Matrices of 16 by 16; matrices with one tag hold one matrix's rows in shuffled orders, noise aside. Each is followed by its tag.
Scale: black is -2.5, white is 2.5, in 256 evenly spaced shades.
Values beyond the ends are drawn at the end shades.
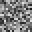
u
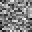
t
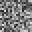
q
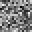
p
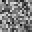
p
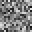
u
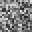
p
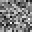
u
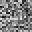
p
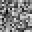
q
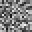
q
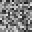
p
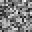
t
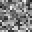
t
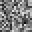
q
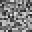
t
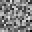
u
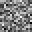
u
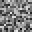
u
